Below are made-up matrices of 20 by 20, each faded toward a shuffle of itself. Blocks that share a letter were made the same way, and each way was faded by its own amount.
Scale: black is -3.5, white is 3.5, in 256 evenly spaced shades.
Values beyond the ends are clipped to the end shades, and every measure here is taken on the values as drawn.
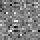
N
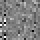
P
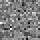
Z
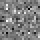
N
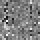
P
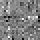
N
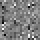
P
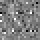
N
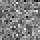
Z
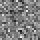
Z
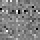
N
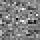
N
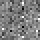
P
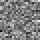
Z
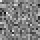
Z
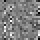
P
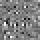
N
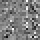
P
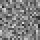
Z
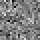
Z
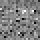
N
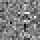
Z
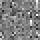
P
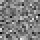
Z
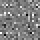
N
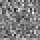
Z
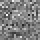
Z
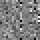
P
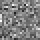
Z
